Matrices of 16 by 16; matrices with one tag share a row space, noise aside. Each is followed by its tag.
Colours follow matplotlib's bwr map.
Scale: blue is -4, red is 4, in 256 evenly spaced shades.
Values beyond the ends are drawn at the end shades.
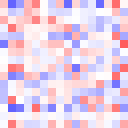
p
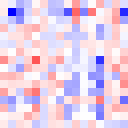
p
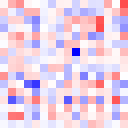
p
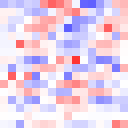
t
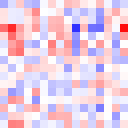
p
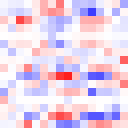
t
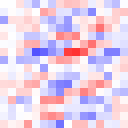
t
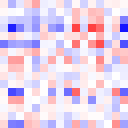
p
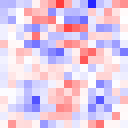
t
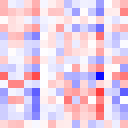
p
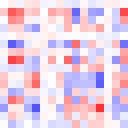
p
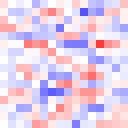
t
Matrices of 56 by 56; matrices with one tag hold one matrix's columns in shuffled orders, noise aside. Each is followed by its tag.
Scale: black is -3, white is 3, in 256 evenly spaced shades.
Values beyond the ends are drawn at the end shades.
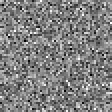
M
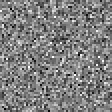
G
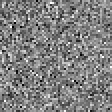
G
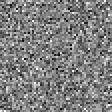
M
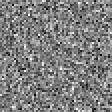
M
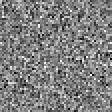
G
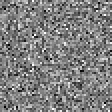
M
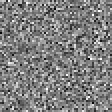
M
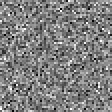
M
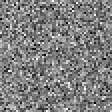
M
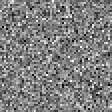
G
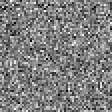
M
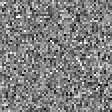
G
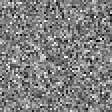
G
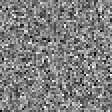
G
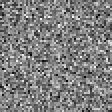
G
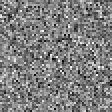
G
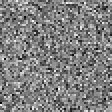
M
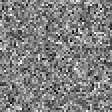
M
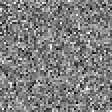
M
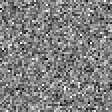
M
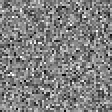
G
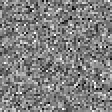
M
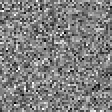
M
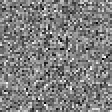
M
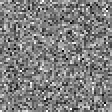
M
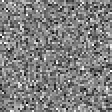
M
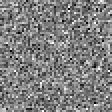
M
